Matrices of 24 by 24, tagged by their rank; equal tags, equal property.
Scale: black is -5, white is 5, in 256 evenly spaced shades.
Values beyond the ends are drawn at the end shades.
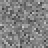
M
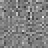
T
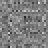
T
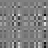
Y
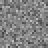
M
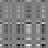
Y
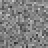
M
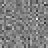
T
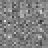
T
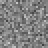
M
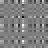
Y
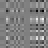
Y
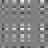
Y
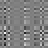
Y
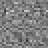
T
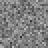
M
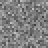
M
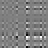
Y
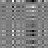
Y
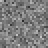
M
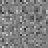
T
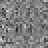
T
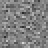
T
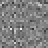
T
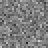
M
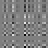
Y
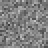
M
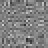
T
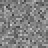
M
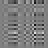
Y
